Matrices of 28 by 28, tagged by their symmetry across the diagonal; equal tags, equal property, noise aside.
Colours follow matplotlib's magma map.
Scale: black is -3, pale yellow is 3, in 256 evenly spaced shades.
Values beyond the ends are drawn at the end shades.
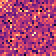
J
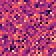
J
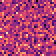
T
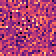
T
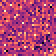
J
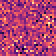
T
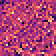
J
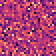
T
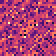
J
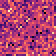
J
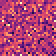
J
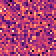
T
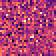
T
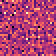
T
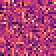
T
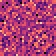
J
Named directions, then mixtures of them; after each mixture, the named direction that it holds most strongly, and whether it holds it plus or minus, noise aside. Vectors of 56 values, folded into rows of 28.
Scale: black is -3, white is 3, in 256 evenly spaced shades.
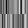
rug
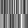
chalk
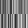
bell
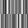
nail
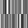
nail, plus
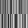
bell, plus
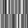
nail, plus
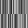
bell, plus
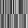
bell, plus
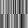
chalk, minus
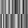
bell, minus
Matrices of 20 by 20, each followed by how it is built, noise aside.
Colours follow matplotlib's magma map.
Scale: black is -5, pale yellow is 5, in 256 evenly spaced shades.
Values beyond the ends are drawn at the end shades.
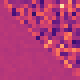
upper triangular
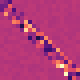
banded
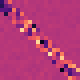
banded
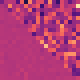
upper triangular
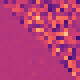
upper triangular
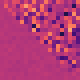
upper triangular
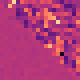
upper triangular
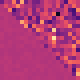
upper triangular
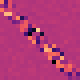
banded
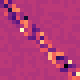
banded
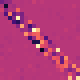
banded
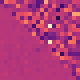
upper triangular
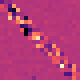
banded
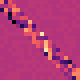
banded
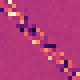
banded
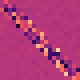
banded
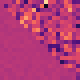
upper triangular
